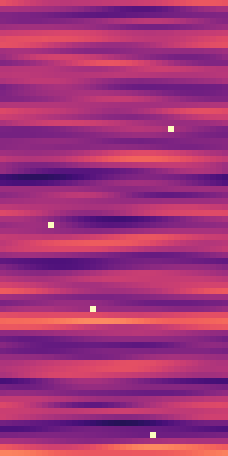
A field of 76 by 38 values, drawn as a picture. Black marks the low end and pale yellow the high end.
The grain runs across in streaks. No overall slope runs across the table. Stripes running across repeat 11 times from top to bottom. Four lone cells stand out, each far higher than its neighbours.
